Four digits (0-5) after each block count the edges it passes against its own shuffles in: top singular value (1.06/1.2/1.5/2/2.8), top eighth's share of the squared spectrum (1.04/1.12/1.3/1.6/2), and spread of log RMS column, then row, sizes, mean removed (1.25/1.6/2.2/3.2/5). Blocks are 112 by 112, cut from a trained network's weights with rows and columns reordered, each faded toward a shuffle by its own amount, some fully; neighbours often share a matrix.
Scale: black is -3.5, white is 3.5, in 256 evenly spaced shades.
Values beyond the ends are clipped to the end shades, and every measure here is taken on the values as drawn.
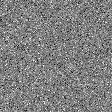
1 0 0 0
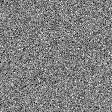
2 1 0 0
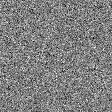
0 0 0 0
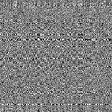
5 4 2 4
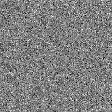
3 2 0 1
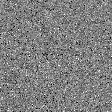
2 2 0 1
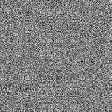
4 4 1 2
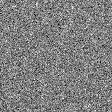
1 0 0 0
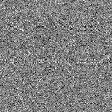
4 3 0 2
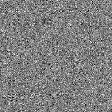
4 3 1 2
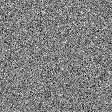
0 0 0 0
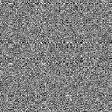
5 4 2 3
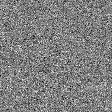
0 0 0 0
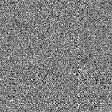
4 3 1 2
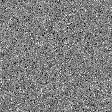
2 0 0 0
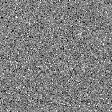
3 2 0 1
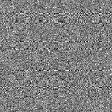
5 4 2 3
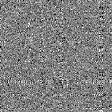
4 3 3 2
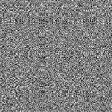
4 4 2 3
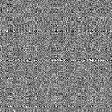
5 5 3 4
